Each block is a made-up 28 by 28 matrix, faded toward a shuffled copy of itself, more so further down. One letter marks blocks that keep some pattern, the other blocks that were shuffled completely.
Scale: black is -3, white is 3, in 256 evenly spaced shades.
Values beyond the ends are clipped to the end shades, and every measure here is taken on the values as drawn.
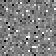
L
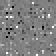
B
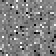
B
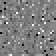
L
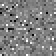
B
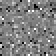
B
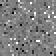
L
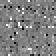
B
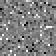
L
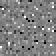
L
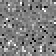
B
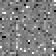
B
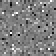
L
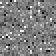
L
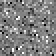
L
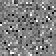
B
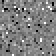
L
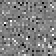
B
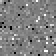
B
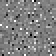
B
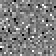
B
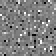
L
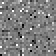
L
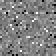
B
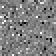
L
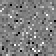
L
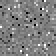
L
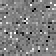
B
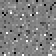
L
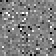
B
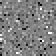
L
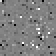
L
